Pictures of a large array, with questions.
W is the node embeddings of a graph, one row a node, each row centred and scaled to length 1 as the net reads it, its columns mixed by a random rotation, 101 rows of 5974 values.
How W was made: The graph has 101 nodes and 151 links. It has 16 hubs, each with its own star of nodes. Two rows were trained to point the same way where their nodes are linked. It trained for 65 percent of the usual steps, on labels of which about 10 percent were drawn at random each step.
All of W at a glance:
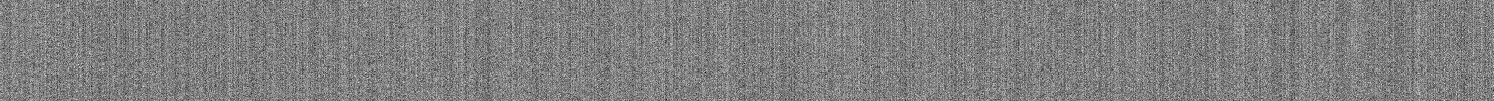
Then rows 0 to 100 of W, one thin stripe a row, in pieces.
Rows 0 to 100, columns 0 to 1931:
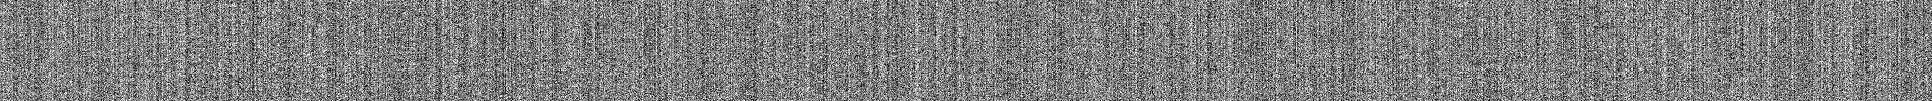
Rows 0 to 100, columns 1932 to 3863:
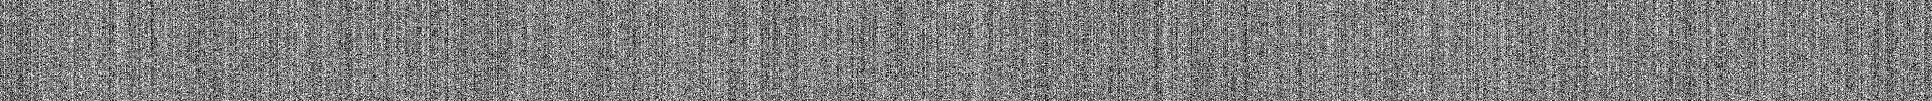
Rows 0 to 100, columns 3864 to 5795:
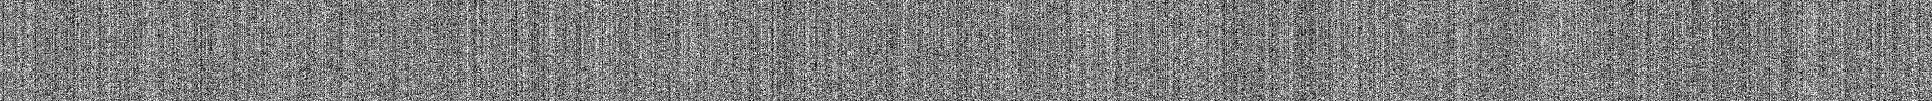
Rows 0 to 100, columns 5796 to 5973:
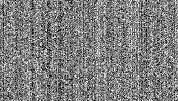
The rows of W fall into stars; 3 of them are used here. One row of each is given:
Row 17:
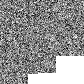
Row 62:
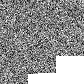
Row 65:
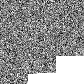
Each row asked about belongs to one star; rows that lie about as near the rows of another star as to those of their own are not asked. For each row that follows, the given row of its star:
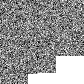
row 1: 62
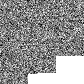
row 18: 62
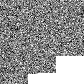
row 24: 62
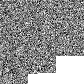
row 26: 65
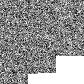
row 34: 17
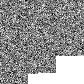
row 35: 17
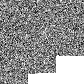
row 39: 62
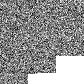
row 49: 62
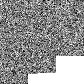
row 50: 17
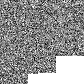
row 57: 17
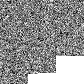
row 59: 65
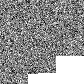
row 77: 17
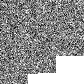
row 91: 62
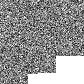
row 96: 17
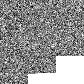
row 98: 62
